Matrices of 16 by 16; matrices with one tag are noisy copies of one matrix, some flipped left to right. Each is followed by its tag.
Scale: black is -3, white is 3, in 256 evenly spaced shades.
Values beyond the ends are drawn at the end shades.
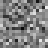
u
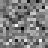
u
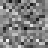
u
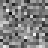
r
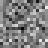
u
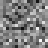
u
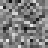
u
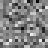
u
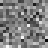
r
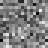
r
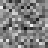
u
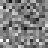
u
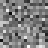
r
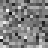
r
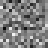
u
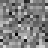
r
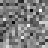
r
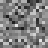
u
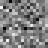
u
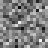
u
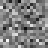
u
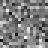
r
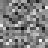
u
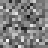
u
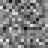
u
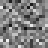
u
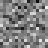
u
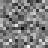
u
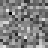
r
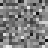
r
